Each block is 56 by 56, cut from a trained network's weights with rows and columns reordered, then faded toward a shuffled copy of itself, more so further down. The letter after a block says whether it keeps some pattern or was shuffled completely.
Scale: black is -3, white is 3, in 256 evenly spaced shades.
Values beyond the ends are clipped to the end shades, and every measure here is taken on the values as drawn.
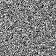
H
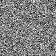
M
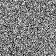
H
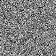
H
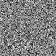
M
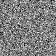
H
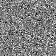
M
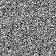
M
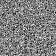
H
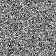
H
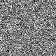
M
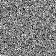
H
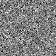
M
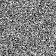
H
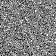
M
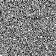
M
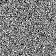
H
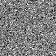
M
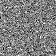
H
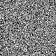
M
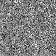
H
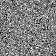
H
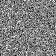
H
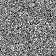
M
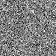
H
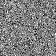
H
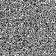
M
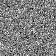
H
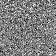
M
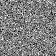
H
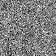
H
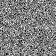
H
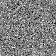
H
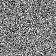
H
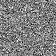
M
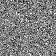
H
